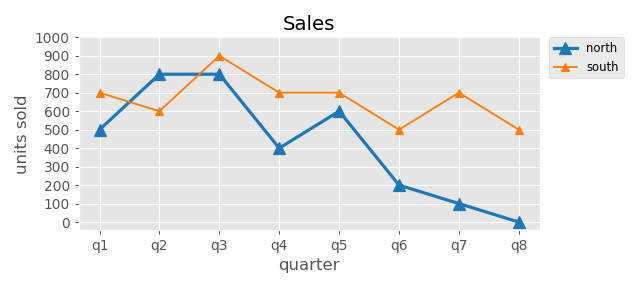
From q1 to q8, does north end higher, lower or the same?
lower
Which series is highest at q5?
south
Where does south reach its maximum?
q3
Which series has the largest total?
south
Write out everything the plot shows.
Title: Sales
x-axis: quarter, ticks q1 q2 q3 q4 q5 q6 q7 q8
y-axis: units sold, ticks 0 100 200 300 400 500 600 700 800 900 1000
Legend: north, south
Values:
north: 500 800 800 400 600 200 100 0
south: 700 600 900 700 700 500 700 500
